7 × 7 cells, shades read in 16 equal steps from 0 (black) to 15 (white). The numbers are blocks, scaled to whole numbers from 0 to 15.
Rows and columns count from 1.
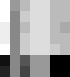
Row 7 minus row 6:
1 0 -1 0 0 0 0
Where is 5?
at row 6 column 3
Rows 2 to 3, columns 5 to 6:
13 11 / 13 11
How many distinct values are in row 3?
5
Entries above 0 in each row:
7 7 7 7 7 5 5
